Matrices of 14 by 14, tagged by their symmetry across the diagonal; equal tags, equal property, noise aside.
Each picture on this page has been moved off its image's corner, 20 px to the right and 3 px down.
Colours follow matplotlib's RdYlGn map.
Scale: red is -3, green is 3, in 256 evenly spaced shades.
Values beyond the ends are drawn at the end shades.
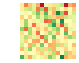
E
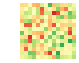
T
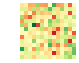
E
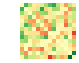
T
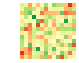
T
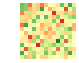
T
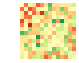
T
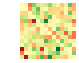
E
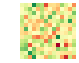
E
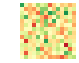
E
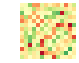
T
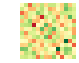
T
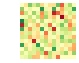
E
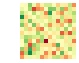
E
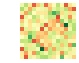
T
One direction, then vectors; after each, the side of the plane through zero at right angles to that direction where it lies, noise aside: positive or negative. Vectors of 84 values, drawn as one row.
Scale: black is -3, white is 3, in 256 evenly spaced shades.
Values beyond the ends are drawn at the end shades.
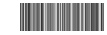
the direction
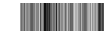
negative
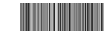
positive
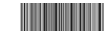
negative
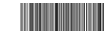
negative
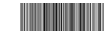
negative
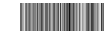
positive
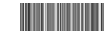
positive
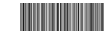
positive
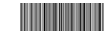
negative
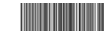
negative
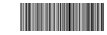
positive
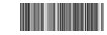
positive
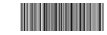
negative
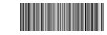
positive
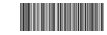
positive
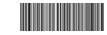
positive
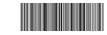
negative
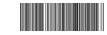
positive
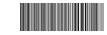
positive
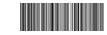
positive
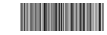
negative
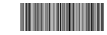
positive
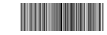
negative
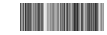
positive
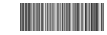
positive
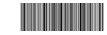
negative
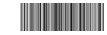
negative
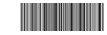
negative
